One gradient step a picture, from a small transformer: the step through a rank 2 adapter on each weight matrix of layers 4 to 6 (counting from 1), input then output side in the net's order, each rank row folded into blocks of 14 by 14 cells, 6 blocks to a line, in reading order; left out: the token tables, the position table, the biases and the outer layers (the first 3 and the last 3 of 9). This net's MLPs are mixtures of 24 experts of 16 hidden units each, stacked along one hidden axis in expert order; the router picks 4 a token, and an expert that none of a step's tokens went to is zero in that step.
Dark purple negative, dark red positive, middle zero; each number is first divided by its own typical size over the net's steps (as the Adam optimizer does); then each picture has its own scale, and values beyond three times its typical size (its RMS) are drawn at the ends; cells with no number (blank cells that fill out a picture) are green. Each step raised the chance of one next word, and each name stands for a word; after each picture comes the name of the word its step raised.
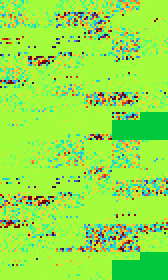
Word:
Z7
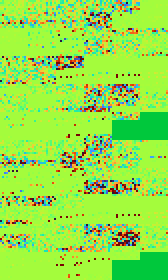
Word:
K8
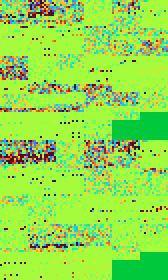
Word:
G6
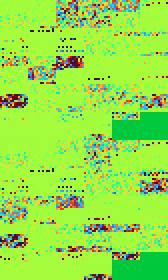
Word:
Z7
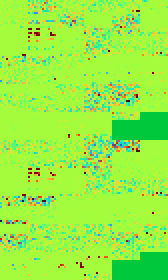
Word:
K8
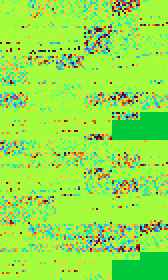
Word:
Z7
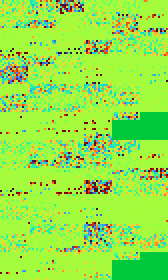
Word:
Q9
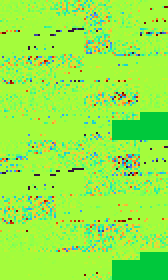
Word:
Z7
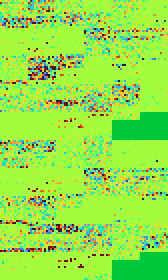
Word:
K8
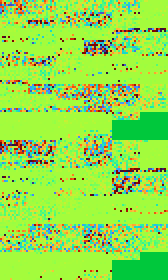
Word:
K8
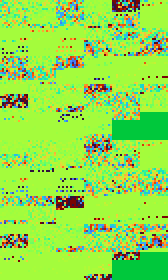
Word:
G6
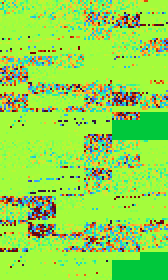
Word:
G6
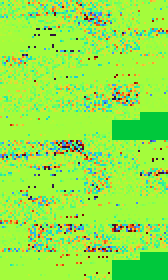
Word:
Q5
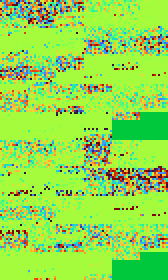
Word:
G6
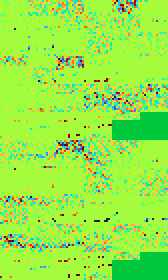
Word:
Q5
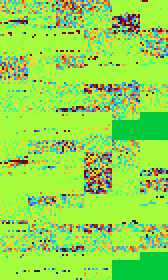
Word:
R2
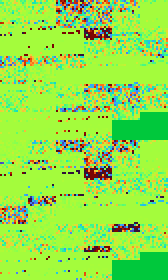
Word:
R2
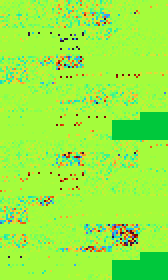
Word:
Q9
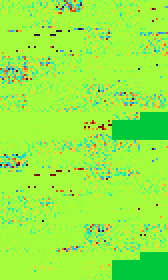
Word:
Q9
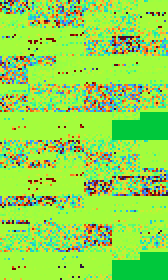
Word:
R2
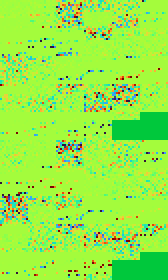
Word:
Q5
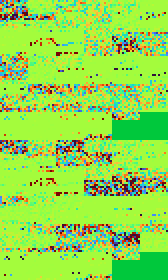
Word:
R2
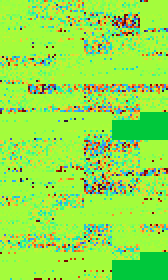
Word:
K8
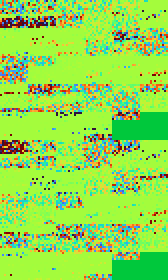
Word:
G6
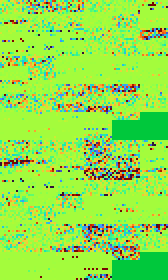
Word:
K8
